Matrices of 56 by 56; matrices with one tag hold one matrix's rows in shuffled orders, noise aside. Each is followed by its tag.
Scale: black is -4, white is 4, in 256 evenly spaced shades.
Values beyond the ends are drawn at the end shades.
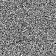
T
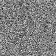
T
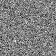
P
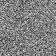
T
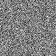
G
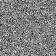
P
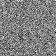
T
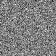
P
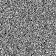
G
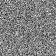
G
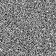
G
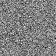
T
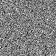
G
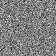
G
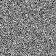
P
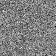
T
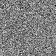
T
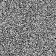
T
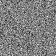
G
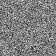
P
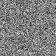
T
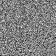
T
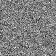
P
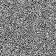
G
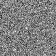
P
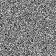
G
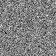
G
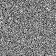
G
